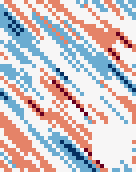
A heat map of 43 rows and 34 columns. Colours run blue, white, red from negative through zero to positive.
Calmest part: bottom right. Odd rows or columns: none. Grain: diagonal, down to the right. Odd patch: calmer, in the bottom right.
